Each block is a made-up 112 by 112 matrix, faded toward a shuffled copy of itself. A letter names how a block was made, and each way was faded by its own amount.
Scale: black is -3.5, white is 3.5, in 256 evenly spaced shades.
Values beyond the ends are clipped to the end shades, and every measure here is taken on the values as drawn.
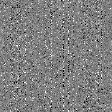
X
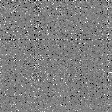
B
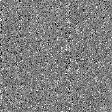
X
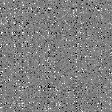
B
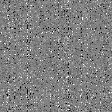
B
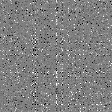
B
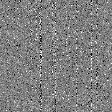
X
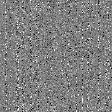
X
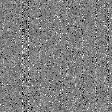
X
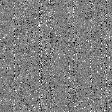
X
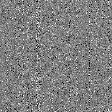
X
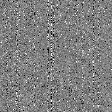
X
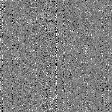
X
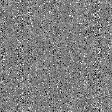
X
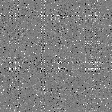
B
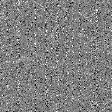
X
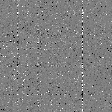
B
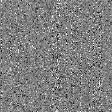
X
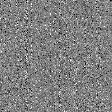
X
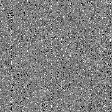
X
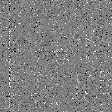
B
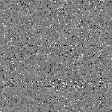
B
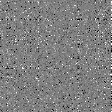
B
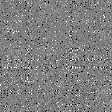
B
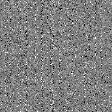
X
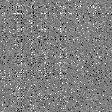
B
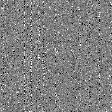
X
